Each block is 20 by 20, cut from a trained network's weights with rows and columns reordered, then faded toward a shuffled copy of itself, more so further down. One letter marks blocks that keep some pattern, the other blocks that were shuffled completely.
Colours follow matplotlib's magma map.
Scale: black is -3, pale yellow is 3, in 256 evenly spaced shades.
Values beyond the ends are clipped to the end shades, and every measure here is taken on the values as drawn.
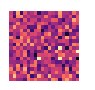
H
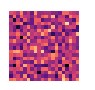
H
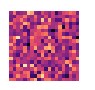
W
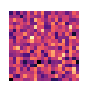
W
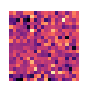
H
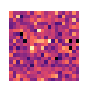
H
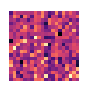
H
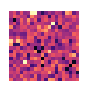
W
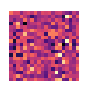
H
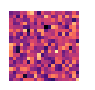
W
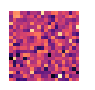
W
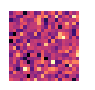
W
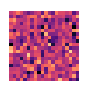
H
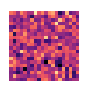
H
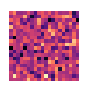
W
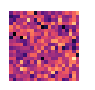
W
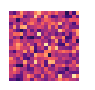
H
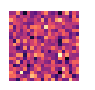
W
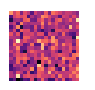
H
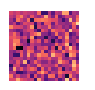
H
